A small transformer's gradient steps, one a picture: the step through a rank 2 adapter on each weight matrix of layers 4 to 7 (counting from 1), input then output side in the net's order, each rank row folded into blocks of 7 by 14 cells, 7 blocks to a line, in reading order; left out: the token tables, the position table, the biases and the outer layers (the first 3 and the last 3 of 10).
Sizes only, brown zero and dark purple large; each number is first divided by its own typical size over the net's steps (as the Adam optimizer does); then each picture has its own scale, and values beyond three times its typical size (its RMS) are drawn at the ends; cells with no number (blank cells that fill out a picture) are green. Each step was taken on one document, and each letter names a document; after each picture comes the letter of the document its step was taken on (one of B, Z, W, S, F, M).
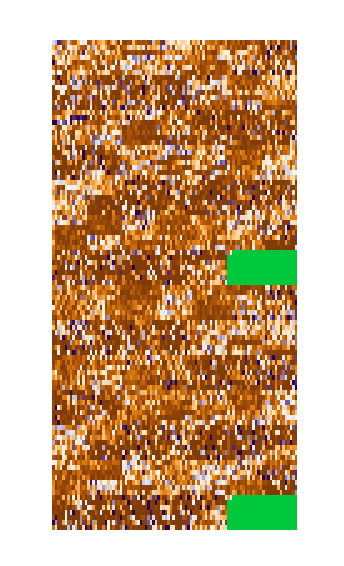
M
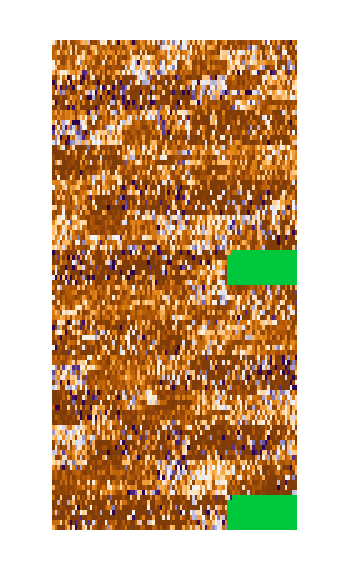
M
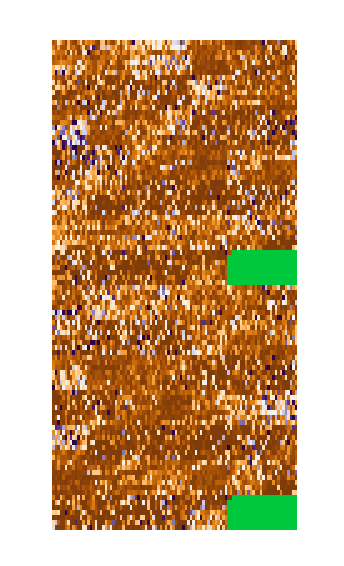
M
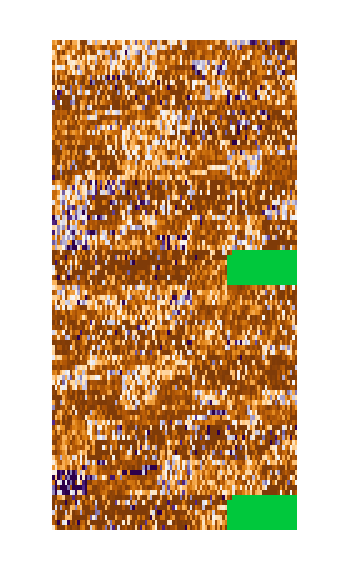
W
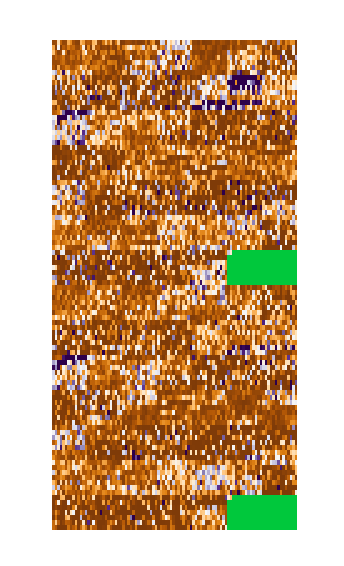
M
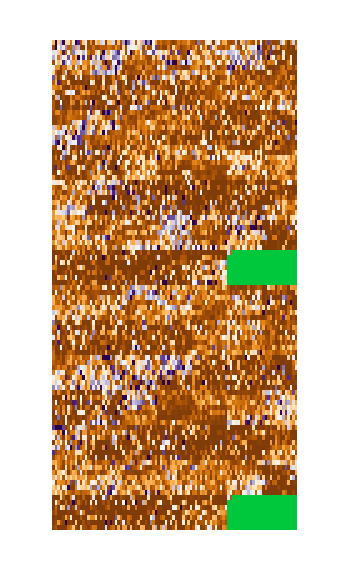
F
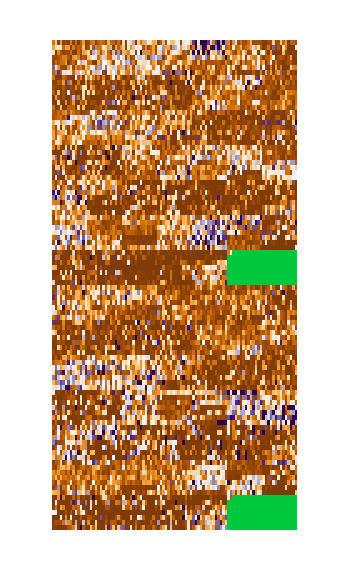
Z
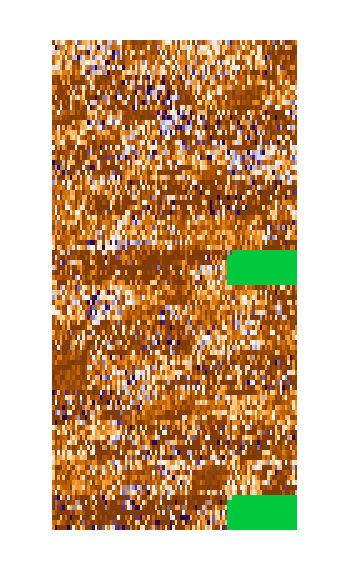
Z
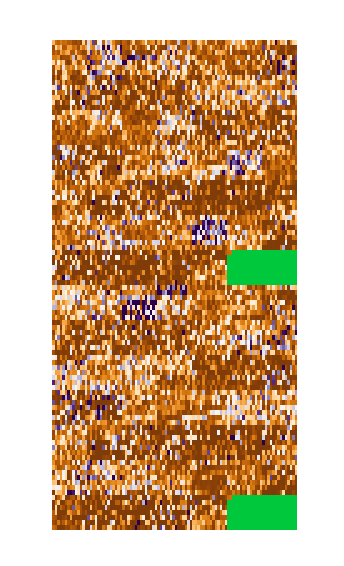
W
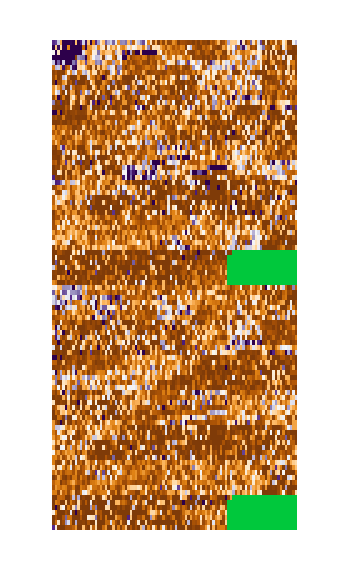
W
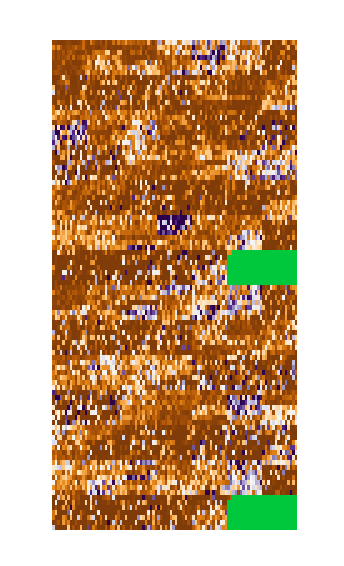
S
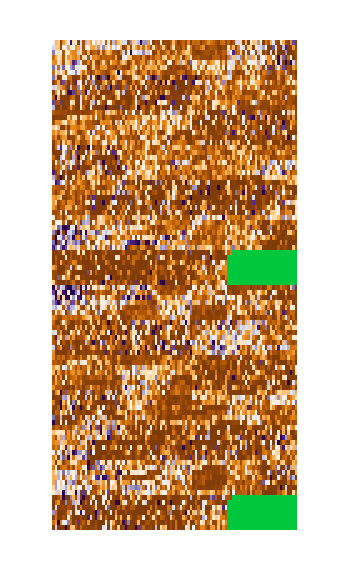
W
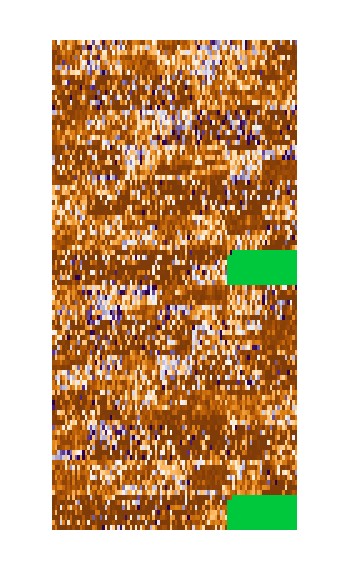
Z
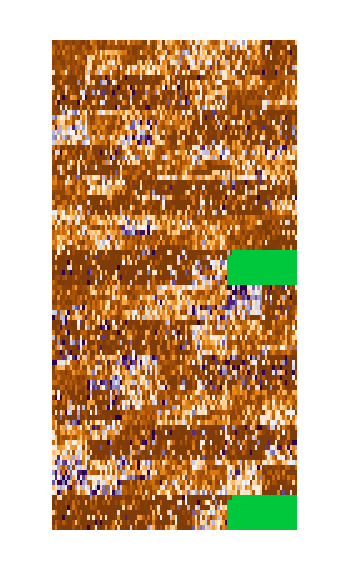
S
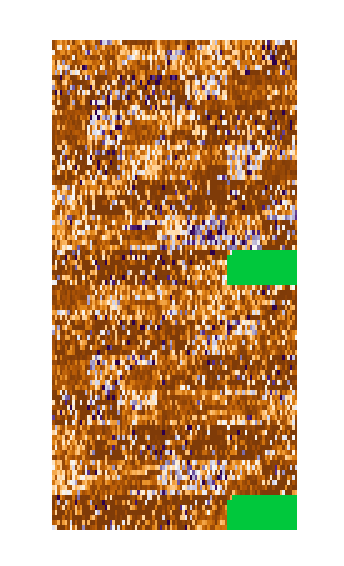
W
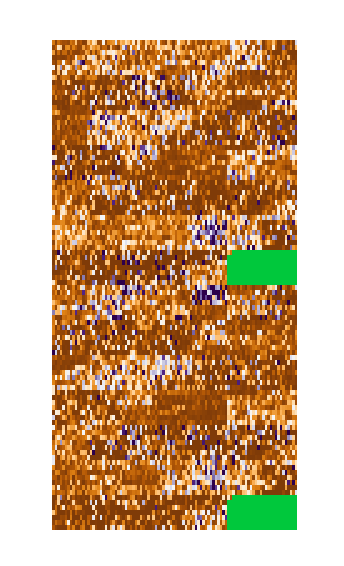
Z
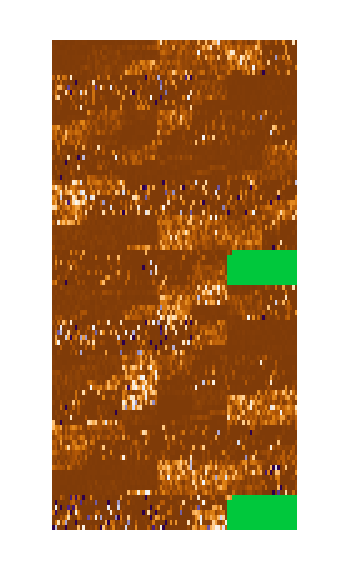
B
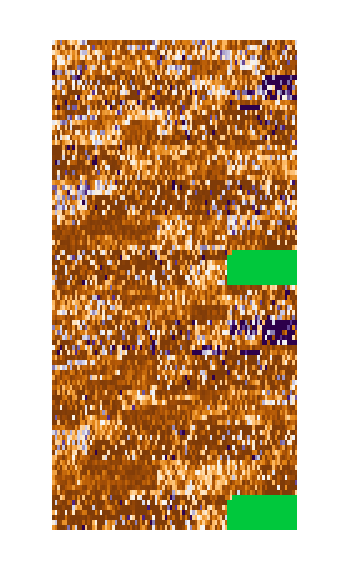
M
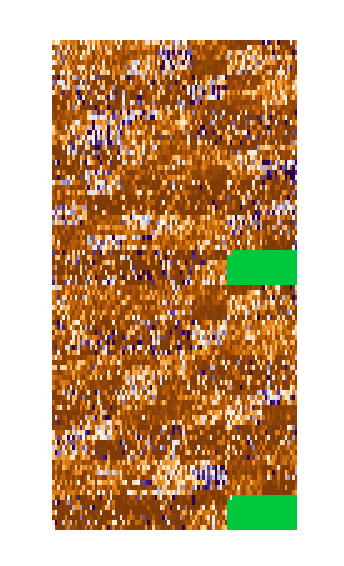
M
